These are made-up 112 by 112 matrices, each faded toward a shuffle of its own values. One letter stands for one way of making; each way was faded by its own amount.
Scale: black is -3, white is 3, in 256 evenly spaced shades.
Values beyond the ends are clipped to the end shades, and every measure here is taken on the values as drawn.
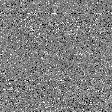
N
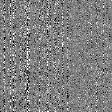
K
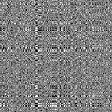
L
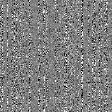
K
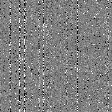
K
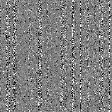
K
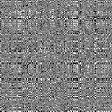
L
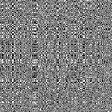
L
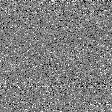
N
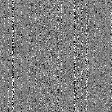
K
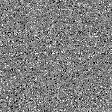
N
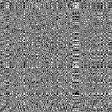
L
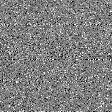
N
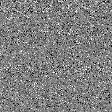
N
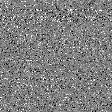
N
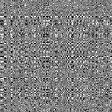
L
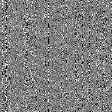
K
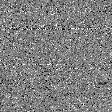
N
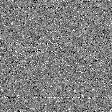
N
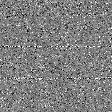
N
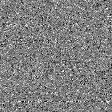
N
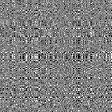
L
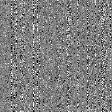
K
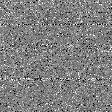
N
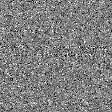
N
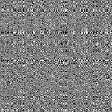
L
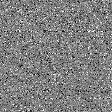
N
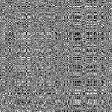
L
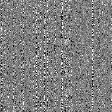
K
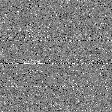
N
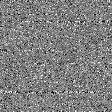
N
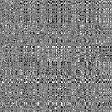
L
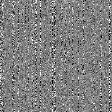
K
